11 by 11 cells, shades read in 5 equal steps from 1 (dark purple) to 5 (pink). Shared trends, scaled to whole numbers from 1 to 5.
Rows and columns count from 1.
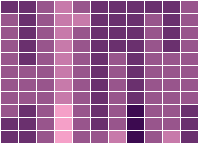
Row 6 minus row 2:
0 1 0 0 -1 0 1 0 0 1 0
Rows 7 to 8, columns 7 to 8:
3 2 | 3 2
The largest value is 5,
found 3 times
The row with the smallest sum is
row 1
